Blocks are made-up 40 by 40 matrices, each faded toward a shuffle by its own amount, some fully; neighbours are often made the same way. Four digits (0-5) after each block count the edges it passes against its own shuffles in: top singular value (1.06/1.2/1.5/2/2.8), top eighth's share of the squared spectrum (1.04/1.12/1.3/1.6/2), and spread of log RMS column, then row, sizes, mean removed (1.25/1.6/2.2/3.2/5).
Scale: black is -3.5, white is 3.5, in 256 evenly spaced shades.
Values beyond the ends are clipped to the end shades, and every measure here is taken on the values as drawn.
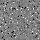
1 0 0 0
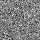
0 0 0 0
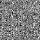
3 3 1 1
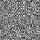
3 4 2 2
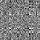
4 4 2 2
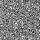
2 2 1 0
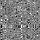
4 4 2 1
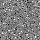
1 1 0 0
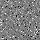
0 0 0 0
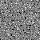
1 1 0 1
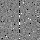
3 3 1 0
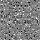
3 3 1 0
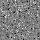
1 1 0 0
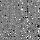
3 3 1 0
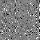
3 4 2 0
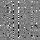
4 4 2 1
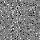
3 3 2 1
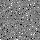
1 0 0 0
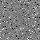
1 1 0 0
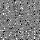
3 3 1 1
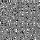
3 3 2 1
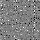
3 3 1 1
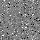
2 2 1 0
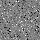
0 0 0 0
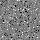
0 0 0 0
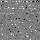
3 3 0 1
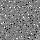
1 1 0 0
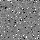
1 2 0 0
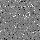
1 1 0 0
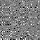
3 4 2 2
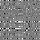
4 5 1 3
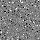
1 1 0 0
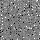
2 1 0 0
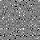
3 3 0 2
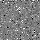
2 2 0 0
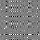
4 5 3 3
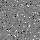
1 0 0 1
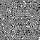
3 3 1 1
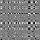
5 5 3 3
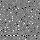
3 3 0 1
